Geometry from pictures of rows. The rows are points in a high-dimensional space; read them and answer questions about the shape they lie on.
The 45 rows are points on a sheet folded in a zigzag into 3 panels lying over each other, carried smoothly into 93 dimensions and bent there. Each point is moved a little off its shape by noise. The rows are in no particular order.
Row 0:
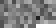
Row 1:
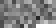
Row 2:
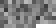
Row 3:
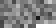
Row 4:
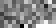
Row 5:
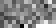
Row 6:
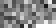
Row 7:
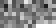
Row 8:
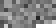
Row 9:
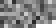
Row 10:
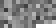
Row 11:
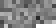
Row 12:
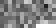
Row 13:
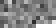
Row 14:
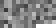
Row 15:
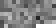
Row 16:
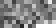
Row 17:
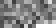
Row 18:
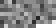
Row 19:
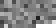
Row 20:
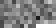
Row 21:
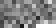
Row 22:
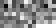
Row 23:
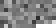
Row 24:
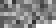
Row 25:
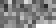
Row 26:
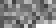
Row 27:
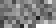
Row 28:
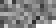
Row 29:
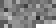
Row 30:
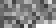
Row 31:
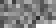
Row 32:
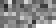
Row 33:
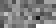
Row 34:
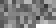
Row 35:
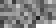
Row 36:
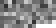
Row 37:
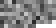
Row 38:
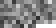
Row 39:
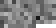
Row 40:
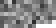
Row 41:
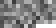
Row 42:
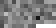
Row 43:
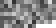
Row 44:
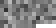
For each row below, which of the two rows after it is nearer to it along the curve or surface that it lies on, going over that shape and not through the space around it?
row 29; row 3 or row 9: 9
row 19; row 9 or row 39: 9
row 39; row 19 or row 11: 11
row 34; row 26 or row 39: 26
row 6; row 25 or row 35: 25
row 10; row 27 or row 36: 36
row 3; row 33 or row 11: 33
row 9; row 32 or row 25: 32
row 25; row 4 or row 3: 4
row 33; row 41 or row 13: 41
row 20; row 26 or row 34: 34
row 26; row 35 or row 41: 41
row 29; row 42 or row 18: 18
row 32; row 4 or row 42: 4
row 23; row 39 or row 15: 15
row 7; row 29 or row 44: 44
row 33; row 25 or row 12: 12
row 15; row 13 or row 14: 14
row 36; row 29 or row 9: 9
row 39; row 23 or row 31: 31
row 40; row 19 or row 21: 19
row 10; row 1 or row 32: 32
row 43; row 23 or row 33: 23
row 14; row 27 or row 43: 43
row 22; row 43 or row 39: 43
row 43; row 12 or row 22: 22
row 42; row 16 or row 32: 16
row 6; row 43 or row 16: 16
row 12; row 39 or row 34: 34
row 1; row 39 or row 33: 33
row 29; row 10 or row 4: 10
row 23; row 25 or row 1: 25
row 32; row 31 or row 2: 31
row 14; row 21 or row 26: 26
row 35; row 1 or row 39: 39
